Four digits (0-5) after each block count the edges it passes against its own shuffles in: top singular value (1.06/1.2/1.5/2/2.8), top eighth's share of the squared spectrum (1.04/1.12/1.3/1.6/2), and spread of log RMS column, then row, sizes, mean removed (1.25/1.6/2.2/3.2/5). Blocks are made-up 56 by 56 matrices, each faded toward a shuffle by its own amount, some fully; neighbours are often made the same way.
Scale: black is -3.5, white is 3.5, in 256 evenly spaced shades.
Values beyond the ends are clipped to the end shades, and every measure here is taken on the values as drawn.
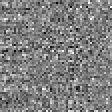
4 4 2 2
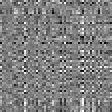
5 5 3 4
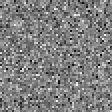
2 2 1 0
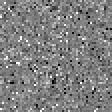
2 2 0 0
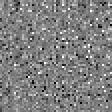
3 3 1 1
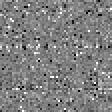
3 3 0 1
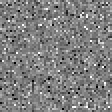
1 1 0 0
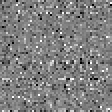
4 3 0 2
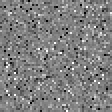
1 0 0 0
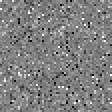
2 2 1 0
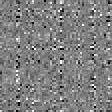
4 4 3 2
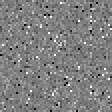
1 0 0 0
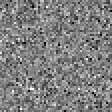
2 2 0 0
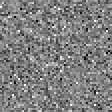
0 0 0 0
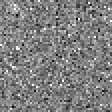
0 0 0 0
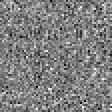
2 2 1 0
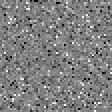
0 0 0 0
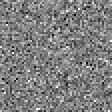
0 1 0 0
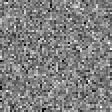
0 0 1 0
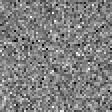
0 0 0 0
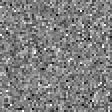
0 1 0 0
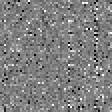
3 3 2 0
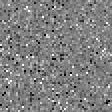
2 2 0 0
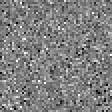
0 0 0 0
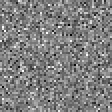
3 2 0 0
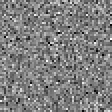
3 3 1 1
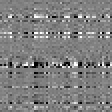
5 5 2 4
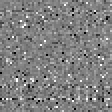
3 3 0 1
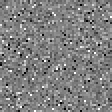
2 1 0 0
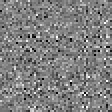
4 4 2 2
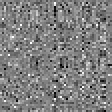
3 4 2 2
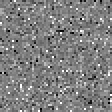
0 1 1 0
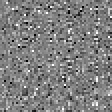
3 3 2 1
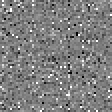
3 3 2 1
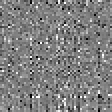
4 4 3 2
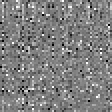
3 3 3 1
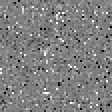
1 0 0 0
